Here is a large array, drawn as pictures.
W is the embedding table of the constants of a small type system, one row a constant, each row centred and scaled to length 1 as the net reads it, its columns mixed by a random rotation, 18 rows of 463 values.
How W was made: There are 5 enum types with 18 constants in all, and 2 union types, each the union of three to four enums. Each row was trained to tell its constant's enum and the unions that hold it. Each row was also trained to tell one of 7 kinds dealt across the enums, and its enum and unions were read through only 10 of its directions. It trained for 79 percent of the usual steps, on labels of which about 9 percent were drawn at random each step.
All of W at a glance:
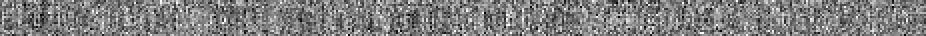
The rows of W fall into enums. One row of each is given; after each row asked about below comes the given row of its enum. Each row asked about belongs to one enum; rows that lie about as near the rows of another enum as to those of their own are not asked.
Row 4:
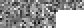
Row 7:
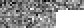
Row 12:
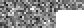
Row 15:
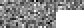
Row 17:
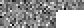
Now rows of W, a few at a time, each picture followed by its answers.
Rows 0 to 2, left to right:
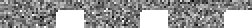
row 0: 17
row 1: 17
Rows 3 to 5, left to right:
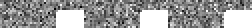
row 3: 17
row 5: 4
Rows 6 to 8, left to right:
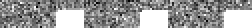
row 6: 12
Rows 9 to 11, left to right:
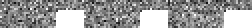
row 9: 7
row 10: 7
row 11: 7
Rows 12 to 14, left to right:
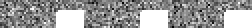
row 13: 7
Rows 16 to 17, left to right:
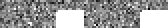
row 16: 4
